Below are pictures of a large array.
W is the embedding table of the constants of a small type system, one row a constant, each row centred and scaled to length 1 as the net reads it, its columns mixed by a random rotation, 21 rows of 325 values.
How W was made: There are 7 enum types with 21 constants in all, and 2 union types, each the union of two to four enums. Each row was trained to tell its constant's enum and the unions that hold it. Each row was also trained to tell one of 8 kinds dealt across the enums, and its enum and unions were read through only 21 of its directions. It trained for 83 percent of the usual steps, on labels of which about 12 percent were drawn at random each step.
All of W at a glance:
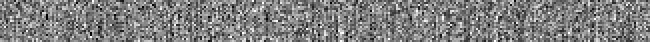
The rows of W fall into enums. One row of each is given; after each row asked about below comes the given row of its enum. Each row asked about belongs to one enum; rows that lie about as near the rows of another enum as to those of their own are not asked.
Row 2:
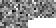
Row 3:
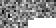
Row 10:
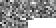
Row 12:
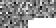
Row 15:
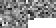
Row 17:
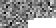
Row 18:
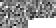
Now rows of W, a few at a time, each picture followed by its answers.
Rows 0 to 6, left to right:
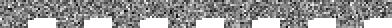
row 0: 15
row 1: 18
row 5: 12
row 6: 2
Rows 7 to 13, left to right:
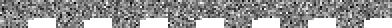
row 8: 10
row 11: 15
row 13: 15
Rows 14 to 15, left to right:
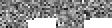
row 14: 10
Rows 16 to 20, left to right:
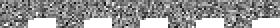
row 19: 10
